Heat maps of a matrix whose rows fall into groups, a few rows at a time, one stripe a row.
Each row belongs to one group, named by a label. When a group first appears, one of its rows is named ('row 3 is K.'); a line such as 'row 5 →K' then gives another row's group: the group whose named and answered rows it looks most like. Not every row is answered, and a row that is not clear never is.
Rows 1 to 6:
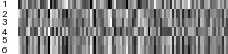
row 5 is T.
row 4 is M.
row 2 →T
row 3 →T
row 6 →T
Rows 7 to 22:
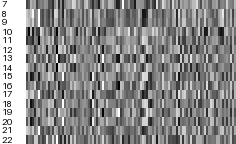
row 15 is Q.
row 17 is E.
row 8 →E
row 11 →Q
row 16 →M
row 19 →T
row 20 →Q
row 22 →M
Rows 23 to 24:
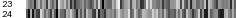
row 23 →T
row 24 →Q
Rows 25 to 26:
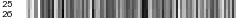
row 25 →E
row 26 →E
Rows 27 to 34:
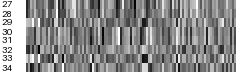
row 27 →M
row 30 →T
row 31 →T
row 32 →Q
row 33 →E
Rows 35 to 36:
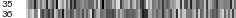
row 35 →T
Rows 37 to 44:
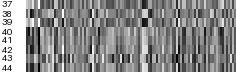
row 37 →E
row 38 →Q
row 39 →E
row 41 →Q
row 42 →Q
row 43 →M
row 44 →Q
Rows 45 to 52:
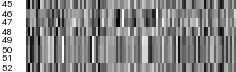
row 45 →Q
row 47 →M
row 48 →Q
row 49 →Q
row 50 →Q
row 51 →Q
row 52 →Q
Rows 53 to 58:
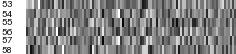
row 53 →E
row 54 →T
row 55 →M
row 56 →M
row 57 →T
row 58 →Q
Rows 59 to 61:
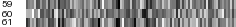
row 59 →M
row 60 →E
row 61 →M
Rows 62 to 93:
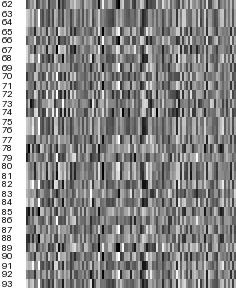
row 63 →E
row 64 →E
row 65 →T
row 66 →M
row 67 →T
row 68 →E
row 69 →T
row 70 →M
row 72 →M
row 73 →Q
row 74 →M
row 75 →E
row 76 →E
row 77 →T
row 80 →T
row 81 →T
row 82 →E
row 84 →E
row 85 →Q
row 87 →T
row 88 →Q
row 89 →M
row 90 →T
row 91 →E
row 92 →T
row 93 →E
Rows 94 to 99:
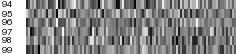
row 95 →T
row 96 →M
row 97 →Q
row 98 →M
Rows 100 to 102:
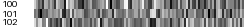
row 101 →Q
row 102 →E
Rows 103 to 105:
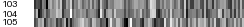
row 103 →Q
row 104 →Q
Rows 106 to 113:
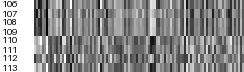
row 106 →Q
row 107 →Q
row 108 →Q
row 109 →Q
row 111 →E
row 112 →M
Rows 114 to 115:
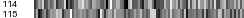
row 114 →M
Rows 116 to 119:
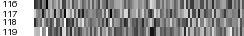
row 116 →Q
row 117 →T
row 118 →M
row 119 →E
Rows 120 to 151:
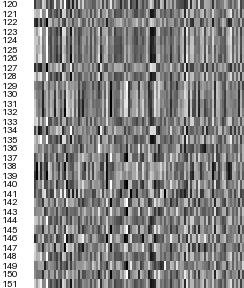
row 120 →M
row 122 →Q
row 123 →E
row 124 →E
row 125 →E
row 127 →Q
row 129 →T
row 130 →T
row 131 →T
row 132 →T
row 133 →E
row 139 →Q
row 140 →M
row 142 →T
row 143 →M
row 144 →E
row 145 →T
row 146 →M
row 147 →T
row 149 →M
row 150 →T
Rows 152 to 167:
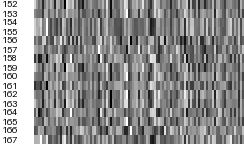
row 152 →T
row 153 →T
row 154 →E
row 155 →E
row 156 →M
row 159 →T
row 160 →T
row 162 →T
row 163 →T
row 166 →M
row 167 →E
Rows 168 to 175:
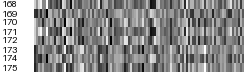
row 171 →E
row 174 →Q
